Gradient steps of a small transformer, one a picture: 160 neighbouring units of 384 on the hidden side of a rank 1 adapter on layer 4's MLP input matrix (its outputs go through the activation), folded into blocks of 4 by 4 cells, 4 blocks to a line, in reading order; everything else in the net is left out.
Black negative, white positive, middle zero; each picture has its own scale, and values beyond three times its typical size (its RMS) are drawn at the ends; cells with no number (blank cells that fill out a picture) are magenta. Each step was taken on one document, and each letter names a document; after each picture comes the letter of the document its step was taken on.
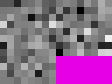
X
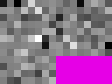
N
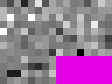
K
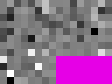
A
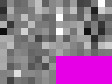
N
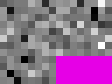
A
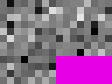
K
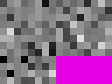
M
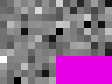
N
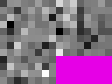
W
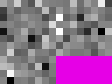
N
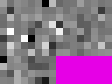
A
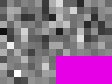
N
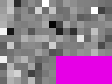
A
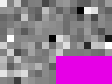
X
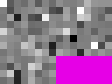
K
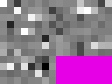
X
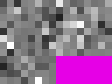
W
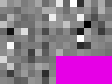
W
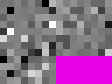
A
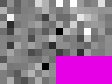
W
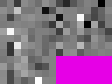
W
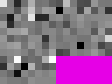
X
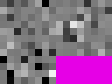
M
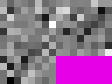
A
